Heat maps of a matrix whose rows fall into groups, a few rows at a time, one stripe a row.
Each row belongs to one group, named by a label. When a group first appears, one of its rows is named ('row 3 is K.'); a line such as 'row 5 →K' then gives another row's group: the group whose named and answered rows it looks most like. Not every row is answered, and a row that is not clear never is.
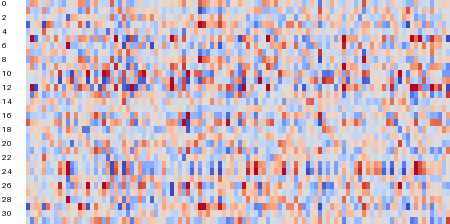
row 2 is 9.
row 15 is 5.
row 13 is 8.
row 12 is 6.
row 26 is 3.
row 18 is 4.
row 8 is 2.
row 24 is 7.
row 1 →5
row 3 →2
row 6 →7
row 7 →5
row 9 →6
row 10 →3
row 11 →4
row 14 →9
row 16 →8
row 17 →6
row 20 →3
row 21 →8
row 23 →7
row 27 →3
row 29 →2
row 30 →2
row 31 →8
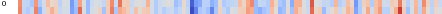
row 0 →5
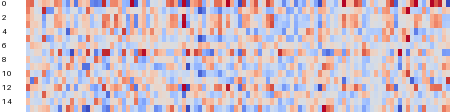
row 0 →6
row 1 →5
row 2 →6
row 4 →9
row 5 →5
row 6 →2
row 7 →3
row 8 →4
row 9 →4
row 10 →5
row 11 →8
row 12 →6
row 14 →4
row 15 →4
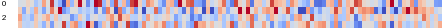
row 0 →3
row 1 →7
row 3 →4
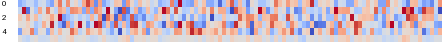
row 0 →8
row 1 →6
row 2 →7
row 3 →3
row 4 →2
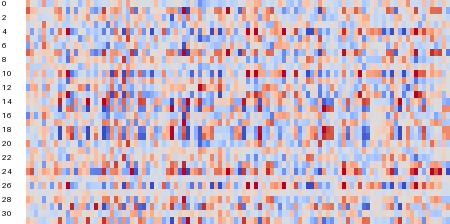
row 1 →6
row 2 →3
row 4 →7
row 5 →5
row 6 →8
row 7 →6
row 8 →9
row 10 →7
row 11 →9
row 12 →2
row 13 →7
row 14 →3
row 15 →4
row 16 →8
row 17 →6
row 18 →4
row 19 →4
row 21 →2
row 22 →9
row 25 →9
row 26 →7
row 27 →3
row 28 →6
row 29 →4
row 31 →3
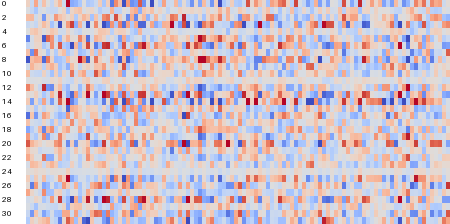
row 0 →7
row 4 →9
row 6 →3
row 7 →8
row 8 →2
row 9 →9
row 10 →4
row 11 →3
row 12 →5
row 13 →3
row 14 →7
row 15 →9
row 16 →8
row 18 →2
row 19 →5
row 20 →6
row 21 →3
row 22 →5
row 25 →7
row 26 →8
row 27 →5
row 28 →3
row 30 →8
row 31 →4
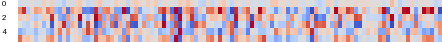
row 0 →3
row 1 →6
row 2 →3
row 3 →4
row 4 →8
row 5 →6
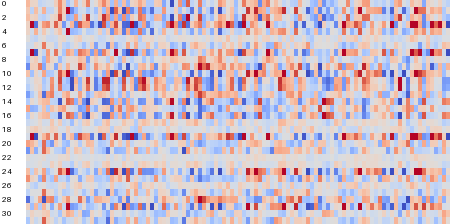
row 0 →3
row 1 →7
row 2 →3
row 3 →6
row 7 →6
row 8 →2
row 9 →2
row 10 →7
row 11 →3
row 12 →3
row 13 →2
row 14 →4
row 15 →5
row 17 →3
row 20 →5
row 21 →8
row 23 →3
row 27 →8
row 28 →2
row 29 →7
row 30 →4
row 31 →8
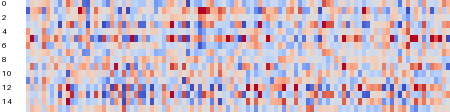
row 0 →4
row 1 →2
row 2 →2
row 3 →4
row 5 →6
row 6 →5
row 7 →4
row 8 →3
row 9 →6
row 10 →9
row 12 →7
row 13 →4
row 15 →9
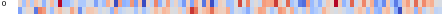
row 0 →7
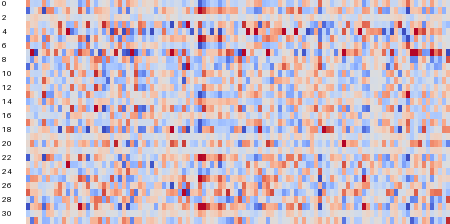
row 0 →5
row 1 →2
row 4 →7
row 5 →2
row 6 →5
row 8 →8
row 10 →4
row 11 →8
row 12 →4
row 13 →5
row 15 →4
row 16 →9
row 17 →5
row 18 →4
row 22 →2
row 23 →7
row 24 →5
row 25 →2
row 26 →3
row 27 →6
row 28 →8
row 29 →2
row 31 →8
